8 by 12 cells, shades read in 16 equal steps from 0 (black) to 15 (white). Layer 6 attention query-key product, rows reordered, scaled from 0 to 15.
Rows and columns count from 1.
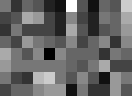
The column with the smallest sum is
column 9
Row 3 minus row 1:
-4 4 -2 -1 2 1 -5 0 1 -1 1 -3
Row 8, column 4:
8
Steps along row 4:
down up down down down up down up up down up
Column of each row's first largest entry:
7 3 7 3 1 10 5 5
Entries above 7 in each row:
2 4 2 4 3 2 4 4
